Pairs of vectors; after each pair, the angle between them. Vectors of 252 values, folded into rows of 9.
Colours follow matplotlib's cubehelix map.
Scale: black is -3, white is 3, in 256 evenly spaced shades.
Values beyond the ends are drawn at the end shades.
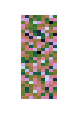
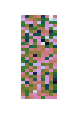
partly aligned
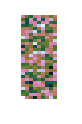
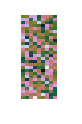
partly opposed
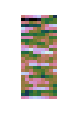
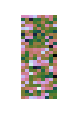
partly aligned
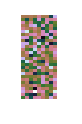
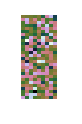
nearly opposite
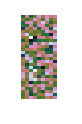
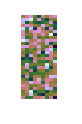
partly opposed
